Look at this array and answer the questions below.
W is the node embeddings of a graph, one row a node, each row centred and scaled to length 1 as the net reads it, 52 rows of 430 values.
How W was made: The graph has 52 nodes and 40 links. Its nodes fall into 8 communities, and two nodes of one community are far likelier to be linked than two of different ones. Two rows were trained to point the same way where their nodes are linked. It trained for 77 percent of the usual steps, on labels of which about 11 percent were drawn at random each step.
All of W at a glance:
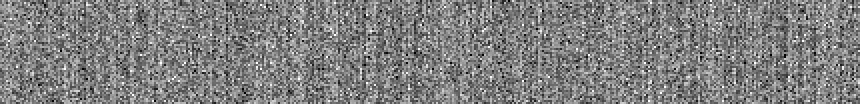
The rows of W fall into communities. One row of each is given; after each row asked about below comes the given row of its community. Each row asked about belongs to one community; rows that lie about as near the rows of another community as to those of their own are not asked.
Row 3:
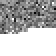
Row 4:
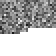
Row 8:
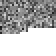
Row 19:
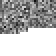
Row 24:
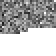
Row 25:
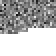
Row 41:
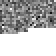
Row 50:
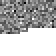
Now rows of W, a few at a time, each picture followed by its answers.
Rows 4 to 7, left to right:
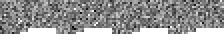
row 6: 19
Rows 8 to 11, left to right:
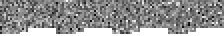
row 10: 25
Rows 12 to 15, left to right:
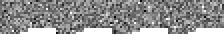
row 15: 24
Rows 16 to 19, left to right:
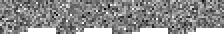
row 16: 41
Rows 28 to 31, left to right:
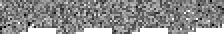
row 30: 4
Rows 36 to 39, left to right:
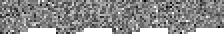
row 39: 8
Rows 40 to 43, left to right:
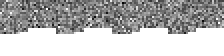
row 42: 50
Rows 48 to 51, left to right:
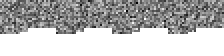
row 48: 3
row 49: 4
